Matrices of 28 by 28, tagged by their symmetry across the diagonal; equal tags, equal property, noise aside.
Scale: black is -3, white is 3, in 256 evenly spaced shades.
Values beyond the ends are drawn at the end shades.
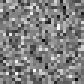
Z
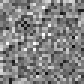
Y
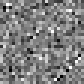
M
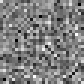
Y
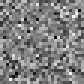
M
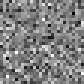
Z
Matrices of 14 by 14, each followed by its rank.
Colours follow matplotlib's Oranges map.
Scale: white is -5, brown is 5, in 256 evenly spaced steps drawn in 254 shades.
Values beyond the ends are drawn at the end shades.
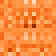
three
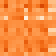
two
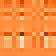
one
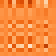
one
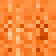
three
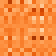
two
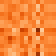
two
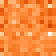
three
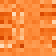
two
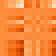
one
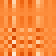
one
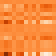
one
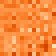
three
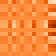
one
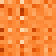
two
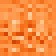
three
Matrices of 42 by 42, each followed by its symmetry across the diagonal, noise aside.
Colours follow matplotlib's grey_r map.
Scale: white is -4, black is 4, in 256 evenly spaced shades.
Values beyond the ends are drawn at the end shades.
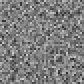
symmetric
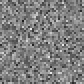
neither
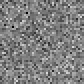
symmetric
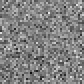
neither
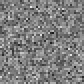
neither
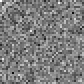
symmetric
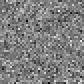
neither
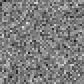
symmetric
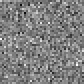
neither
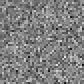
symmetric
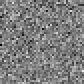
neither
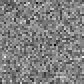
neither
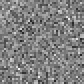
symmetric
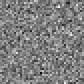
neither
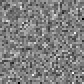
symmetric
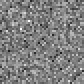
symmetric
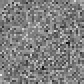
symmetric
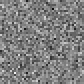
neither
